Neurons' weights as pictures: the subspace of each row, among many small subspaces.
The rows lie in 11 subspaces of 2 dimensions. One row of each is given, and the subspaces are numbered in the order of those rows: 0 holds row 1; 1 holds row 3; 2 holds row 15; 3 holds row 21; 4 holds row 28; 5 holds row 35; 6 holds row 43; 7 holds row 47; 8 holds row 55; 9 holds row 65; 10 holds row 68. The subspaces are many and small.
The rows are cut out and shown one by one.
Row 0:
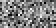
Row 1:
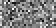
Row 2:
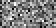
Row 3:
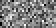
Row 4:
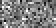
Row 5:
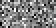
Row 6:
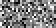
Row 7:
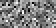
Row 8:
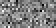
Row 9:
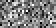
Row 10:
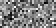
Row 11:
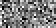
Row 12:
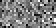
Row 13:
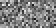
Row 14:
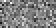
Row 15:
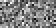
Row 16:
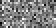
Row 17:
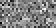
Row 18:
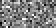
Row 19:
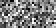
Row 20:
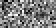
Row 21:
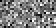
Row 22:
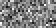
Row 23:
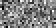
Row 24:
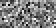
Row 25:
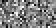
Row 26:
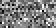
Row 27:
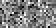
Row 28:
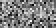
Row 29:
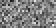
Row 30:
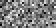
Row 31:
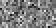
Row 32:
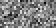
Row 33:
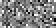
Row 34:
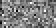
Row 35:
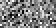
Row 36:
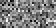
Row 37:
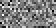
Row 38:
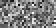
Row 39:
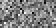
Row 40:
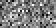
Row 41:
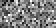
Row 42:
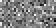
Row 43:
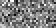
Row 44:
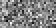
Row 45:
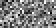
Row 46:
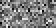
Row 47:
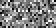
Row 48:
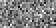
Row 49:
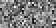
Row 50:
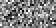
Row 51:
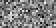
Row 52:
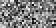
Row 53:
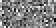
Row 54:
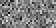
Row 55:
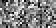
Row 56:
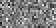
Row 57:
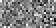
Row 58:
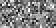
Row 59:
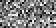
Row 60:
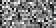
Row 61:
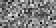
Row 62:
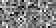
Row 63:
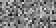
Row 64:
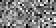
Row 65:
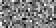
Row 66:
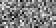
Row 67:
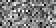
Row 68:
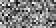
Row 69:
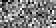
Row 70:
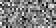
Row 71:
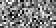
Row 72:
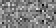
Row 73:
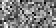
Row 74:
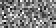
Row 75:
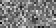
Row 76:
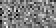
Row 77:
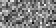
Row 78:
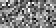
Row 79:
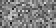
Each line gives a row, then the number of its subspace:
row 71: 5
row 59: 4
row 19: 10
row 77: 7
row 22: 7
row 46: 7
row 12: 3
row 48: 3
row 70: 6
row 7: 2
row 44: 7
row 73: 9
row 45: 9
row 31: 8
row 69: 7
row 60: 0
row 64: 3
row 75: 10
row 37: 10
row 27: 8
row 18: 9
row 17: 6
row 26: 8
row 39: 9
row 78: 2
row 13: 2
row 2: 0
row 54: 6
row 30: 9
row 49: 10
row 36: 6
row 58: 2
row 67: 5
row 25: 8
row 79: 0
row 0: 4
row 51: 0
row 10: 0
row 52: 10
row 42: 4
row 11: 7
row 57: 3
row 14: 2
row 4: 9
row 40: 5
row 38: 10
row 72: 8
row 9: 5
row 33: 3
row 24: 2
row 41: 6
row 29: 10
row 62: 8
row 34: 4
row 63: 4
